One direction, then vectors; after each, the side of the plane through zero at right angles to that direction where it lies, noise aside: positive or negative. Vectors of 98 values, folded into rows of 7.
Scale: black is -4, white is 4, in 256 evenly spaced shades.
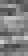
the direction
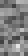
negative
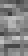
positive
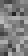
positive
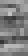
negative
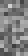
positive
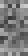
negative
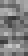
negative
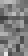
negative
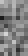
negative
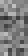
negative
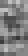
negative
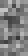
negative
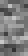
positive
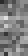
positive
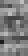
negative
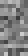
negative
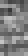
positive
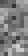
negative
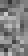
positive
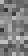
positive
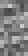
positive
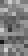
negative
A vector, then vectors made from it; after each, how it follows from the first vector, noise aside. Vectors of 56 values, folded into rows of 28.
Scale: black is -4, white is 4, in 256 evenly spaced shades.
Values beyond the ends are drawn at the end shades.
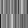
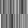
negated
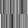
negated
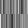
negated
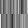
negated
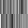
negated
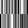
scaled up
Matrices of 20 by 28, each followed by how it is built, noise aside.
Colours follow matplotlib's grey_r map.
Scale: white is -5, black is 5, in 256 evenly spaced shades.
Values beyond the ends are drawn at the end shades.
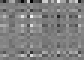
low rank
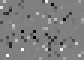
sparse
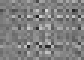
low rank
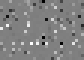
sparse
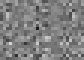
low rank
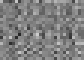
low rank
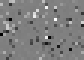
sparse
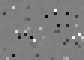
sparse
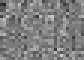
low rank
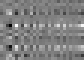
low rank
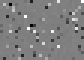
sparse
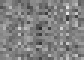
low rank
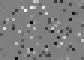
sparse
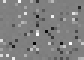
sparse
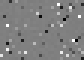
sparse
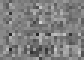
low rank
